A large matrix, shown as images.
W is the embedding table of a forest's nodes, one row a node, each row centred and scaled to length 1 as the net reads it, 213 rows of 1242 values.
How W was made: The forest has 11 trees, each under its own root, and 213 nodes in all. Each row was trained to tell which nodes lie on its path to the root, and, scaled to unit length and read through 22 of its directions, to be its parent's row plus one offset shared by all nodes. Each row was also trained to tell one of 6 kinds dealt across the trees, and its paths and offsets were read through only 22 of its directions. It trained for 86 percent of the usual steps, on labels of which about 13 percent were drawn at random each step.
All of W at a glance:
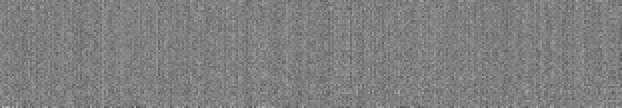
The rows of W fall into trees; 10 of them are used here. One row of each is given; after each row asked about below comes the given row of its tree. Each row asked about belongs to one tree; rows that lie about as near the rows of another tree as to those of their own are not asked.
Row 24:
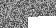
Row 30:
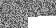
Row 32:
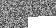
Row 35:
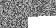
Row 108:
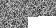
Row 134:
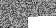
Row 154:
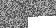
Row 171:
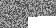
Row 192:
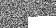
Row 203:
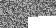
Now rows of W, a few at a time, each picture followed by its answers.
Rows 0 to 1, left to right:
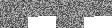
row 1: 35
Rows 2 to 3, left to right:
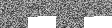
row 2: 35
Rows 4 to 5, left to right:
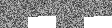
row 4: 108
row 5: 32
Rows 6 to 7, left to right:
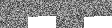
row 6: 171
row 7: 192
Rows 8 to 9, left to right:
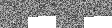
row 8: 32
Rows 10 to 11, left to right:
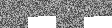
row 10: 35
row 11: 32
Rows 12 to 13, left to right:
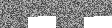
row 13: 35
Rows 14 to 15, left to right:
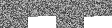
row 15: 203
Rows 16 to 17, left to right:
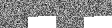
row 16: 192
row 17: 35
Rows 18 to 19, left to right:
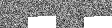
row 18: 35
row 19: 192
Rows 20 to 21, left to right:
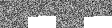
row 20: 108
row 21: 171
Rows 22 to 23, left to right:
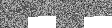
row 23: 171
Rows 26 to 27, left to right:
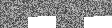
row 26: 32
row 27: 30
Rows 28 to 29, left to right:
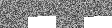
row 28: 24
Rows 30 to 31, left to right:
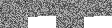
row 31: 192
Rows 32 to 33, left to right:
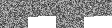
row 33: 203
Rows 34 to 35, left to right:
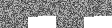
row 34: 134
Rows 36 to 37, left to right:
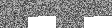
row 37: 32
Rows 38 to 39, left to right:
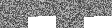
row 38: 203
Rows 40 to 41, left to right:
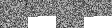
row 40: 30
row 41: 171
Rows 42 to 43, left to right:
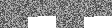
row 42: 35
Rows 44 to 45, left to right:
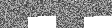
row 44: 35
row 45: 192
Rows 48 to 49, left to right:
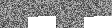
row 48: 24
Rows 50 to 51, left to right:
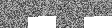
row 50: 154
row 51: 134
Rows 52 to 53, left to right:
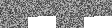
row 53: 30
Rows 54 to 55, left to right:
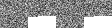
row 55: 171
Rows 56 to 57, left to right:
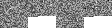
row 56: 30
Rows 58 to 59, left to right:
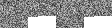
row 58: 32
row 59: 192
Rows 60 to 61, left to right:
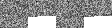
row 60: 171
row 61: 154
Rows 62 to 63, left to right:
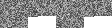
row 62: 32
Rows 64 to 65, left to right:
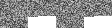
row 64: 108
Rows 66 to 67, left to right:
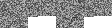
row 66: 108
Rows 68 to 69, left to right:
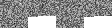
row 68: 24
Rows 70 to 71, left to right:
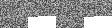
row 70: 24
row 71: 35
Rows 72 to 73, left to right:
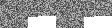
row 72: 154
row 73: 154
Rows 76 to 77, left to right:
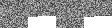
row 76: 171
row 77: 32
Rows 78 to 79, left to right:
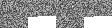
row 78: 35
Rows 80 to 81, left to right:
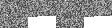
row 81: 154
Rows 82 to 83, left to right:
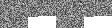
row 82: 32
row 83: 171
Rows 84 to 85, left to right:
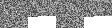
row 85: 30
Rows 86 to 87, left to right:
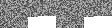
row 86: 35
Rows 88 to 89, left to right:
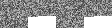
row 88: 134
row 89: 171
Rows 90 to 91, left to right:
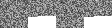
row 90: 134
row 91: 32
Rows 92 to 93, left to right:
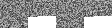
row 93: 192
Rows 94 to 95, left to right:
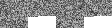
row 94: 108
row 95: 171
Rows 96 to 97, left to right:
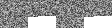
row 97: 32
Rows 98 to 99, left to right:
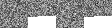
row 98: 154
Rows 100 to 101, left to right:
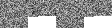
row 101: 192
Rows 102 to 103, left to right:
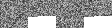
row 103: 154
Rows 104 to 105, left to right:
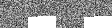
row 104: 24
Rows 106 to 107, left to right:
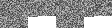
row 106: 108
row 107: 32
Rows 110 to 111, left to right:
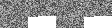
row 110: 32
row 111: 35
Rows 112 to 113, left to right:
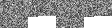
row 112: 35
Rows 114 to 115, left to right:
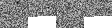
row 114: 171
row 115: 192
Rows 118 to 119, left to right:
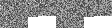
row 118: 32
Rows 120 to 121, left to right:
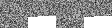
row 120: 30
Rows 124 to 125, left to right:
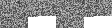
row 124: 192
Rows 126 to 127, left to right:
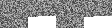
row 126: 192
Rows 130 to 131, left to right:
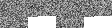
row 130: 108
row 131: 154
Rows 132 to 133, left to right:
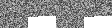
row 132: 30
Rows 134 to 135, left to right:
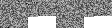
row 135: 203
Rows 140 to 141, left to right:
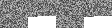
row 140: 24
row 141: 32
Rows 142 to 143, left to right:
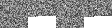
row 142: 203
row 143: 32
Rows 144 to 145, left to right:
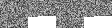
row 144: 32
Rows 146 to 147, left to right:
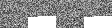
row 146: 35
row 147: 192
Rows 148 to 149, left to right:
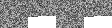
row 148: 32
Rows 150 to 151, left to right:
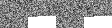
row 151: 108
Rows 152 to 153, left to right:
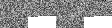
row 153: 35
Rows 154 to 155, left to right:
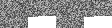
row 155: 154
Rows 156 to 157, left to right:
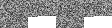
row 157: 35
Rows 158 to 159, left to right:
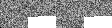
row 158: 35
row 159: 108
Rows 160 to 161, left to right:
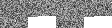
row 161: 24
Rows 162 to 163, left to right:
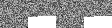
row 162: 134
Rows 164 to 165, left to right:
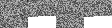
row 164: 192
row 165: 35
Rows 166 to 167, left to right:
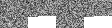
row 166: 108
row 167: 134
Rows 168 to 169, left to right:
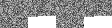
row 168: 35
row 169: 171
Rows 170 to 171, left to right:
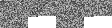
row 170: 108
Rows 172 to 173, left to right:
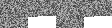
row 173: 192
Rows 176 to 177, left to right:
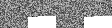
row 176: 35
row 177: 203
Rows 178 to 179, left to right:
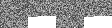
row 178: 171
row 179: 171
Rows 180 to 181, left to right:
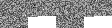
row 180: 108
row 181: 203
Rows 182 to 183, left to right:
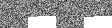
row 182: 203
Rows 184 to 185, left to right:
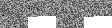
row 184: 108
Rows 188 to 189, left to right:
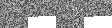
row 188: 30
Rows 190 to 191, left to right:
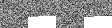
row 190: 192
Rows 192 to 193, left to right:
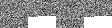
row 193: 32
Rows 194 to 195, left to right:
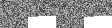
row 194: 203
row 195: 134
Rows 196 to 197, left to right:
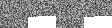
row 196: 192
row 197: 32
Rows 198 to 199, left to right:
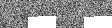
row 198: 192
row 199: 35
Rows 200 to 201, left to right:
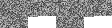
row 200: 108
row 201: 35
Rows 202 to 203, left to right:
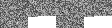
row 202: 171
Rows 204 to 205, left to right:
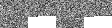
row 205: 32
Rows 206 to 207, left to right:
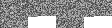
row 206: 171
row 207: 24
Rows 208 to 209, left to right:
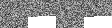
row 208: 171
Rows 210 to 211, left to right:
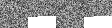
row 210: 32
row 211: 134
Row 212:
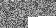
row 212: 203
